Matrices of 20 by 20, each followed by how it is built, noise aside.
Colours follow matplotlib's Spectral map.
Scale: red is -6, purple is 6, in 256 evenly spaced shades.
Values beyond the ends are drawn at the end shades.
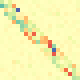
banded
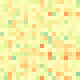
low rank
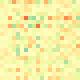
low rank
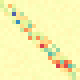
banded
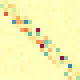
banded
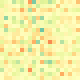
low rank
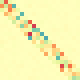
banded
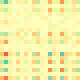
low rank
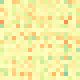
low rank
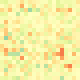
low rank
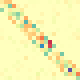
banded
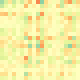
low rank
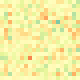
low rank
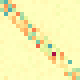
banded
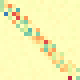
banded
